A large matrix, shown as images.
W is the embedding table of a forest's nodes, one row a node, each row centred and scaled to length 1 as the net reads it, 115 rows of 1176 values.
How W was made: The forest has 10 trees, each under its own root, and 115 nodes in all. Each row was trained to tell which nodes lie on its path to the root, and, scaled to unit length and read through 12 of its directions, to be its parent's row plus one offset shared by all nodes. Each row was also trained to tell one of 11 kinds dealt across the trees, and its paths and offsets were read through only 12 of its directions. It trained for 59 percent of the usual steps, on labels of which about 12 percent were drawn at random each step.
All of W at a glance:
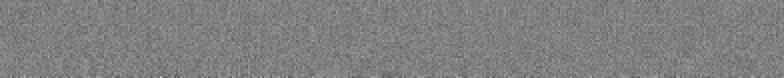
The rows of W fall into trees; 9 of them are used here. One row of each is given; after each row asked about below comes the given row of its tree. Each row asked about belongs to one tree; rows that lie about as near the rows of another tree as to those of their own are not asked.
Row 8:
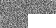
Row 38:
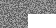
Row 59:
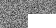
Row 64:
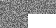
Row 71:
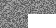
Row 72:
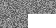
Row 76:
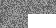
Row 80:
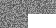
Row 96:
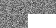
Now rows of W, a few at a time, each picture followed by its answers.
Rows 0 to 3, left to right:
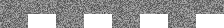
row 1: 76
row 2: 72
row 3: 80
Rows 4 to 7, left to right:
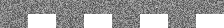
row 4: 8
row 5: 76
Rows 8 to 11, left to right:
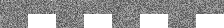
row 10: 72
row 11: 8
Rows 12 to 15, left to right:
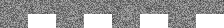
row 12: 8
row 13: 38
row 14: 72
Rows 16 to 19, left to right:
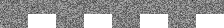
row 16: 59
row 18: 71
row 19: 59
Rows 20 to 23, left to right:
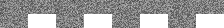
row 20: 71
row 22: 8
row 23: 72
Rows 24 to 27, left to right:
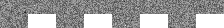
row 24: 38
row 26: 71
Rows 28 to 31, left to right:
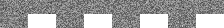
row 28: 96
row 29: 71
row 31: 8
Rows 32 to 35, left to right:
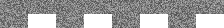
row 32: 76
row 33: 38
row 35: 71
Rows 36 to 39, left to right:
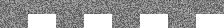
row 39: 80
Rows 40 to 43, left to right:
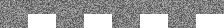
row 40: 59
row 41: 76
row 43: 8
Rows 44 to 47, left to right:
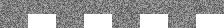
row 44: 76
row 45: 80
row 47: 64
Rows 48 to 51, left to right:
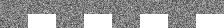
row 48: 76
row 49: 76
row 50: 59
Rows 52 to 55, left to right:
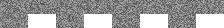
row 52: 59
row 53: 71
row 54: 71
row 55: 96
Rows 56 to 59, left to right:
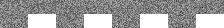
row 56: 59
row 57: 71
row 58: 64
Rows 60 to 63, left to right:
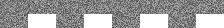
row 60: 64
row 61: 8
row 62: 80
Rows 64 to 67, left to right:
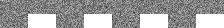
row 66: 80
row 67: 80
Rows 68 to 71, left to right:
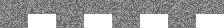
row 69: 76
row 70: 96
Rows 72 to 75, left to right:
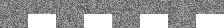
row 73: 71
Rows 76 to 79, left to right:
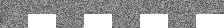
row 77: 8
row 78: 72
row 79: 64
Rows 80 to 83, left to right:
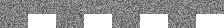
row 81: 8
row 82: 76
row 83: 80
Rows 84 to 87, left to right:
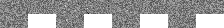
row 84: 76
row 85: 59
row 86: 76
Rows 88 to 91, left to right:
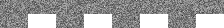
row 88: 64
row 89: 96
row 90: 96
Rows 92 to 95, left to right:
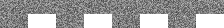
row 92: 96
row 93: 72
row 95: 64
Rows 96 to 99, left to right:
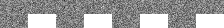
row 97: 59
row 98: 72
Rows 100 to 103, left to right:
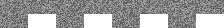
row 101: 96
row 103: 76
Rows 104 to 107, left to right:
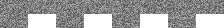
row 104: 8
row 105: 8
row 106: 72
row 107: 96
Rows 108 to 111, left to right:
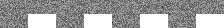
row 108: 96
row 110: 64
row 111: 96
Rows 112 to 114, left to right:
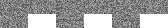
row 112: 8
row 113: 96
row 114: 96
